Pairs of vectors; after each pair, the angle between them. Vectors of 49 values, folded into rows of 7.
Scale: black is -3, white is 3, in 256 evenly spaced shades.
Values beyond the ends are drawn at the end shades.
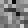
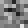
nearly parallel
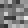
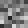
partly aligned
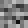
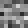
nearly opposite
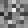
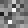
nearly parallel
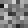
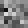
orthogonal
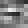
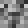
partly aligned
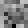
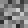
partly opposed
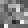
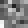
partly opposed
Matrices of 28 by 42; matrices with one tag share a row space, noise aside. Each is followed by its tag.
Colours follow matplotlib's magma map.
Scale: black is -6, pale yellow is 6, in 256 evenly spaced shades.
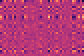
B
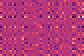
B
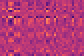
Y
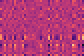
B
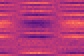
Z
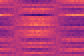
Z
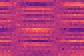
Z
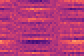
Z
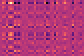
Y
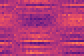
Z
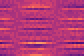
Z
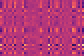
B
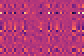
B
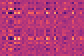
Y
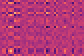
Y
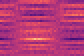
Z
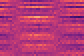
Z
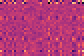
B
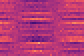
Z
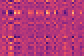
Y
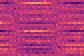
Z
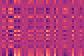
Y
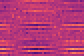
Z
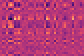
Y
